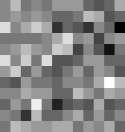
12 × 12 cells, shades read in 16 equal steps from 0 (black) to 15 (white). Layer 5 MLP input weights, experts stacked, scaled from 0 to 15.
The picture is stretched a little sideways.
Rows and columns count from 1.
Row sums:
95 93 84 97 93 99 91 99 102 82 88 106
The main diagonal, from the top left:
8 9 10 7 8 5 7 8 9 10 6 6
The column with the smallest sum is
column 6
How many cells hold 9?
25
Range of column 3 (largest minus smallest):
9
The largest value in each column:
13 12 12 14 13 12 13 11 11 10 15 11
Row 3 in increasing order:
0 3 3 5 6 6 8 8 10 10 12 13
